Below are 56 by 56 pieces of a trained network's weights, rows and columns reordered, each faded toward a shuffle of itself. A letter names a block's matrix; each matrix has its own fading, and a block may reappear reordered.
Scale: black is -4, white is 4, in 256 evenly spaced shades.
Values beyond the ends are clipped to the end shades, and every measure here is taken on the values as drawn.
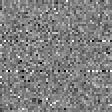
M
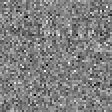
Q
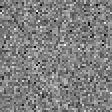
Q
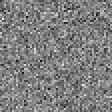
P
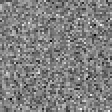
P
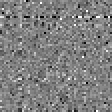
M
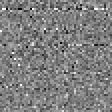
M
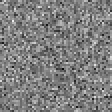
P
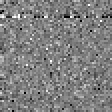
M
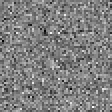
Q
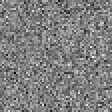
P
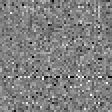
M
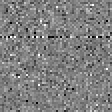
M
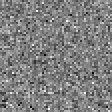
Q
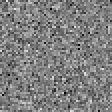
Q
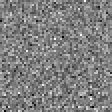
Q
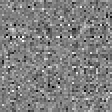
M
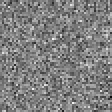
P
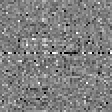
M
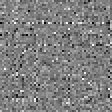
M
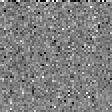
M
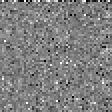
M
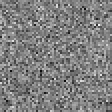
P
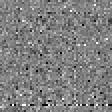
M
